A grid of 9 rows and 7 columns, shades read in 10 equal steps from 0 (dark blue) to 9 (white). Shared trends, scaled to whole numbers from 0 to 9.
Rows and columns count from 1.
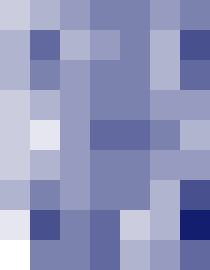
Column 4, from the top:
4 5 4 4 3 4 4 3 3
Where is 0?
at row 8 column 7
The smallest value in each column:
6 2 4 3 3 4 0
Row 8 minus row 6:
1 -4 -1 -1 3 1 -5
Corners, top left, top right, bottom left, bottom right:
7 4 9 3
